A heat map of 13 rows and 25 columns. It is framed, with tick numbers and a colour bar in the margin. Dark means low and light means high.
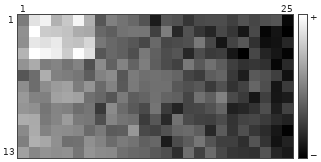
The field climbs toward the left. In the top left lies a patch that is higher than the rest. The ninth with the highest average is the top left. The top right is the ninth with the lowest average. No row or column stands out.
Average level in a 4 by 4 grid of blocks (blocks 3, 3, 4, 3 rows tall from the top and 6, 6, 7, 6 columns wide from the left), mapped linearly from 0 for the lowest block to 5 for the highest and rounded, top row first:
5210
4210
3210
3210
